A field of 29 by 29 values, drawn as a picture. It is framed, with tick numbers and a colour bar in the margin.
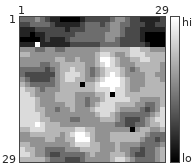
The centre is the ninth with the highest average. Four lone cells stand out: one far higher and three far lower than their neighbours. The bottom part is higher, past a seam about 20% of the way down.
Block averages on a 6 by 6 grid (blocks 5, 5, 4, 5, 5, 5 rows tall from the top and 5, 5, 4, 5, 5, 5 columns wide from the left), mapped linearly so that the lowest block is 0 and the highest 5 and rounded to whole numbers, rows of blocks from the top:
1 1 1 2 2 0
3 3 3 4 4 3
2 3 4 5 4 4
5 4 4 5 4 4
5 4 4 4 3 4
4 3 4 4 4 3
